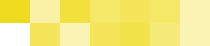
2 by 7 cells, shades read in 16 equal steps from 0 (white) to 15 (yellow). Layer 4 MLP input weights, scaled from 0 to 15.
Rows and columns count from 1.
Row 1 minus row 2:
15 -5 8 -1 -1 1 0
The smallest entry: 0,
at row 2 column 1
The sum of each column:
15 17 18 21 23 19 10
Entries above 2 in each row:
7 6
